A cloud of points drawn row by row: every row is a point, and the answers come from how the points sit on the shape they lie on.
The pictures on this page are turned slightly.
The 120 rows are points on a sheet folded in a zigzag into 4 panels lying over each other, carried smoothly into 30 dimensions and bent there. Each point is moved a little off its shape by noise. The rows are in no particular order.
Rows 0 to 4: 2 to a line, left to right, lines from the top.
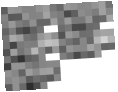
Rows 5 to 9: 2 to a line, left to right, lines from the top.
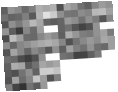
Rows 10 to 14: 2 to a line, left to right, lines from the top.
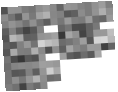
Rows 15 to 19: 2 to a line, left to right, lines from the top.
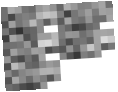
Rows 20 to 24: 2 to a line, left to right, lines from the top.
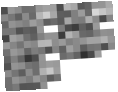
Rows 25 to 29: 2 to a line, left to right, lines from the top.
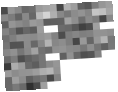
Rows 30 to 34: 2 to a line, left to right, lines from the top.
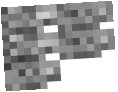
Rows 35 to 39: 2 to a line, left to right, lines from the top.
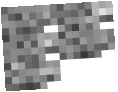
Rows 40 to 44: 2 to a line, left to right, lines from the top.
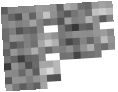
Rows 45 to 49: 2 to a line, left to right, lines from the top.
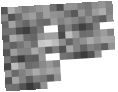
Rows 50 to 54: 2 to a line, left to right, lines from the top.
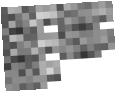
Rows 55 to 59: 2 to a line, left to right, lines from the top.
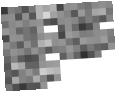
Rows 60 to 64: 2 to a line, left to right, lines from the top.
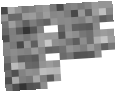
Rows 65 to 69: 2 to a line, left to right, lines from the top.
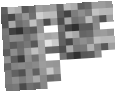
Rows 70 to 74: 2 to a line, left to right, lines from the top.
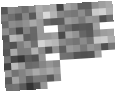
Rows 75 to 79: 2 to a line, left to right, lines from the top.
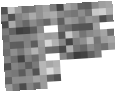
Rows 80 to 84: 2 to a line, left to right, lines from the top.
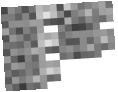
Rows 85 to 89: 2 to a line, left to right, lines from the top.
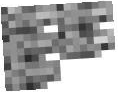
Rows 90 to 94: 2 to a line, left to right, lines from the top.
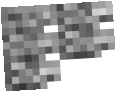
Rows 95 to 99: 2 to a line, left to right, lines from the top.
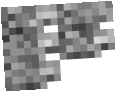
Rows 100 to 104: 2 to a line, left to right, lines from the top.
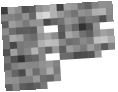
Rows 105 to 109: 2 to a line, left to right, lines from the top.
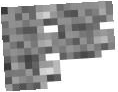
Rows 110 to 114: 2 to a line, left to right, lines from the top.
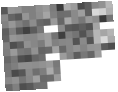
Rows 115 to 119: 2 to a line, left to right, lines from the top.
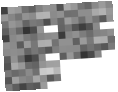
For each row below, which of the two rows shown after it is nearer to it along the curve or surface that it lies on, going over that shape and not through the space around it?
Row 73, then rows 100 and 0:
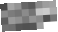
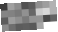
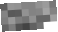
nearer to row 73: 100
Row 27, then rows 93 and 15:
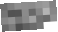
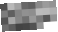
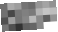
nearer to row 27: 15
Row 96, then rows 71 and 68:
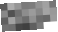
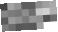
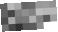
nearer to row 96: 71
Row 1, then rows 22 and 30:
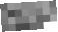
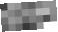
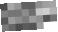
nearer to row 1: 22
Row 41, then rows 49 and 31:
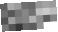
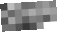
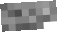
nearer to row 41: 49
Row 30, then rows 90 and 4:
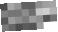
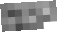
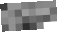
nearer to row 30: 4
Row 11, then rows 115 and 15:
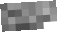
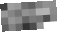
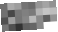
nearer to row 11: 115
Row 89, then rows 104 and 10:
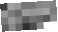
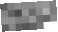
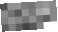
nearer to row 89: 10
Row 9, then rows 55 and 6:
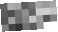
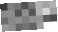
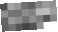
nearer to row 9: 6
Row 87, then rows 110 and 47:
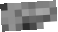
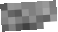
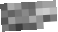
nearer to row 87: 110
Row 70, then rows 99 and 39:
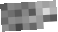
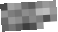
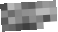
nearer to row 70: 99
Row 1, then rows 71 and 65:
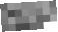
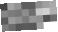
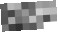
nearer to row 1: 71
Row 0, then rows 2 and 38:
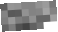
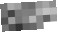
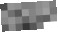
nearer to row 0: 38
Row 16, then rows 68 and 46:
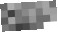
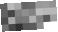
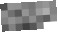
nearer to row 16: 46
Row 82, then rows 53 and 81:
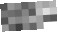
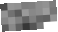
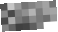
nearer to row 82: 53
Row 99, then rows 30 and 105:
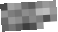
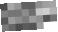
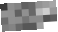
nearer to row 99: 30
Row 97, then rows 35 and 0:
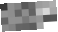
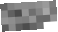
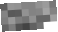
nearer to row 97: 0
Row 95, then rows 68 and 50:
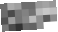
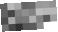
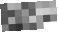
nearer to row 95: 50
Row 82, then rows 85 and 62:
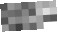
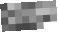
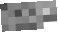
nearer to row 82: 62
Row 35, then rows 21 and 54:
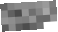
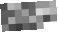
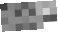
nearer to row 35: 54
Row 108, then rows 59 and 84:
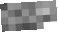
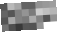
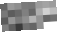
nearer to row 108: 84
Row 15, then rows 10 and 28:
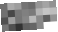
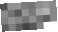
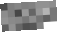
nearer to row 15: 10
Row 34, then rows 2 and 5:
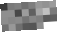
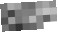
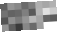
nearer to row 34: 5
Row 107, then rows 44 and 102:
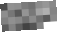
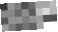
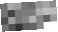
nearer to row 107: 44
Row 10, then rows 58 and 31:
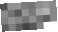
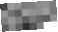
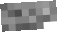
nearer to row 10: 58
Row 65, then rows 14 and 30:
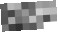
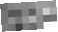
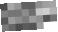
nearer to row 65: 30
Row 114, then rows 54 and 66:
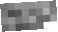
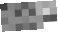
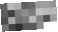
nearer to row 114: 54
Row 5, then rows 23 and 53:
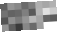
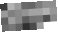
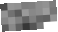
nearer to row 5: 53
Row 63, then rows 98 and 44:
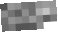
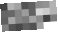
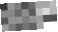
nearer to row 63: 44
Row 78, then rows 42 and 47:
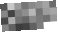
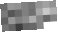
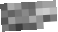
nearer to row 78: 47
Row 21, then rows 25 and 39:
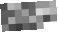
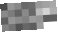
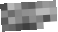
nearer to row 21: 39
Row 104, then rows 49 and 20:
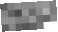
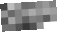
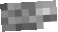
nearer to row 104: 20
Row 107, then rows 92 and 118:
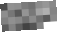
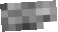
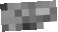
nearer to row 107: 118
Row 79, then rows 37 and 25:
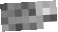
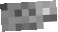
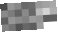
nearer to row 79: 37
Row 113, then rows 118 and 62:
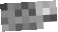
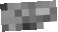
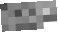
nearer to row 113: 62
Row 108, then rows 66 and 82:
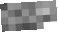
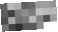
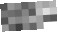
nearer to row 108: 82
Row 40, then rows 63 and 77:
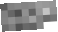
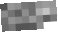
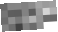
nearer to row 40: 77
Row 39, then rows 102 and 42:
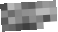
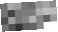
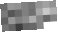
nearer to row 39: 102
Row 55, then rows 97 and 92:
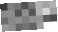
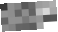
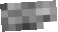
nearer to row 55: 97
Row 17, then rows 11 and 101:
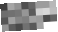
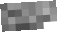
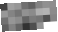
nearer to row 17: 101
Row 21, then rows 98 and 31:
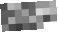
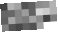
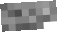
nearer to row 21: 98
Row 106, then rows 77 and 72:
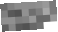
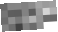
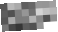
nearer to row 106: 77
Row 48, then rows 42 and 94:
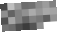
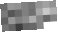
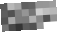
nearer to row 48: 94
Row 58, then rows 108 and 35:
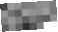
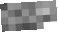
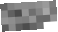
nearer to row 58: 108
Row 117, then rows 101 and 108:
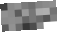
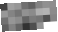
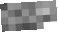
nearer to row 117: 108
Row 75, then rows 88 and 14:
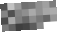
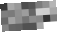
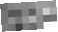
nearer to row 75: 88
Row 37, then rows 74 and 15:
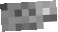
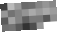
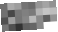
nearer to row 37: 15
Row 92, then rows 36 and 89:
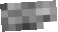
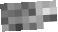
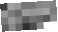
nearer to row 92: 89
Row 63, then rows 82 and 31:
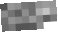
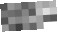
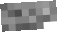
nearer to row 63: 82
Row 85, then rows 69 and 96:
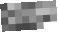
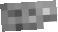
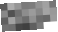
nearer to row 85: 96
